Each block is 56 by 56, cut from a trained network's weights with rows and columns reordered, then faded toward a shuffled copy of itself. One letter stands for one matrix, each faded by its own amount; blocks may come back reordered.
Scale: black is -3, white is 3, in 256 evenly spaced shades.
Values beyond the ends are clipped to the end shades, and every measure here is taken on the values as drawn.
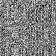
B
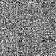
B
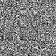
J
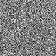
J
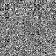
B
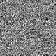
J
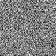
J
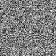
J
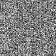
B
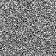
J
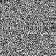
J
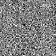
B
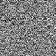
J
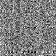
B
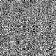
B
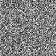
B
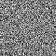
J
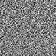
J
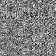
B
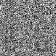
B
